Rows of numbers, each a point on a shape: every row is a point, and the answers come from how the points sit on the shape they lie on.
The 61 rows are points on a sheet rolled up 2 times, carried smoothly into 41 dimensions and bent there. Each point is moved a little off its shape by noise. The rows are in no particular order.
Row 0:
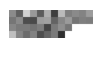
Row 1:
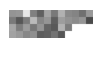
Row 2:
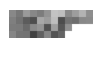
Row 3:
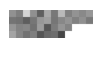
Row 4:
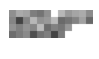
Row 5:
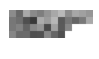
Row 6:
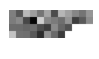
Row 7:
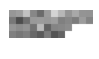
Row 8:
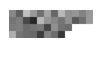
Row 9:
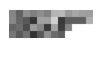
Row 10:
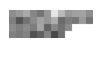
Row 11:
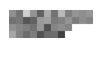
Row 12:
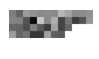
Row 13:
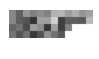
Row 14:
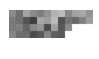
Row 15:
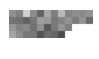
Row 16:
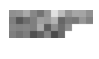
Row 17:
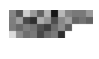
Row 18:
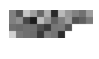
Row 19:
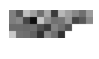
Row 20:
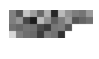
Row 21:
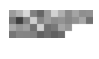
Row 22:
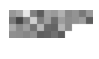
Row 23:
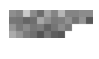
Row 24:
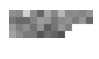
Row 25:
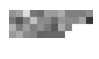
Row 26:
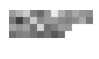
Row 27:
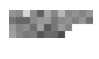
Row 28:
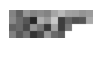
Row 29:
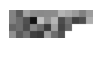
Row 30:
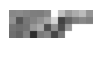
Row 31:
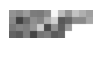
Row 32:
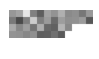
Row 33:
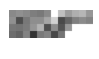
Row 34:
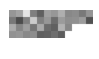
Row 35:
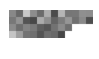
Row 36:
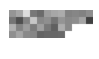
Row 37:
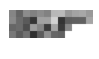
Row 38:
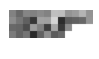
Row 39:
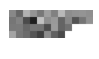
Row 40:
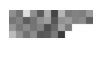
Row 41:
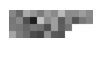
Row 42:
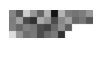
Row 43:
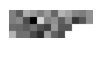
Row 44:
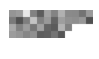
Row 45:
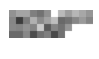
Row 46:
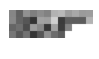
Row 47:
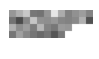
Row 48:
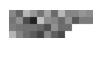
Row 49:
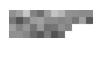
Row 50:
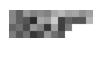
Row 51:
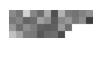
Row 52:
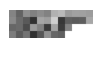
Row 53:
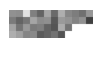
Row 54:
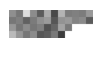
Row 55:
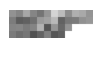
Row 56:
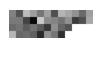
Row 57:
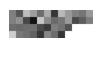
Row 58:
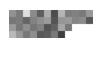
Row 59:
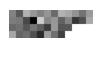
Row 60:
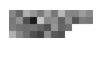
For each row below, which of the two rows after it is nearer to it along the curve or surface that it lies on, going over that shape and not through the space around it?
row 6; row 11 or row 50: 50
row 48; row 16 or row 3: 16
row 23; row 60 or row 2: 2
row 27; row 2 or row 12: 2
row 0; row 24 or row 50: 24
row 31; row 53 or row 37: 37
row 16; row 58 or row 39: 39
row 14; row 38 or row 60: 60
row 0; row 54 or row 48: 54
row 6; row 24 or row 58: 58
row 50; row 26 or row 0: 26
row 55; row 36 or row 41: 41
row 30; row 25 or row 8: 25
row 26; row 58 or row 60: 58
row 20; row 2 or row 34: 34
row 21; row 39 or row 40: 40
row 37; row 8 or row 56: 56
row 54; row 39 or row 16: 39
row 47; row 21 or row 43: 21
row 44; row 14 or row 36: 36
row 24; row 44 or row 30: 44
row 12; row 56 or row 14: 56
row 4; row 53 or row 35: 53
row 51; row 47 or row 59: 47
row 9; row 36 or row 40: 36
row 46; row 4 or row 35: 4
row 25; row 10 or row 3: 10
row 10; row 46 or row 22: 22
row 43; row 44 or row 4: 4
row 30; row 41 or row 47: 47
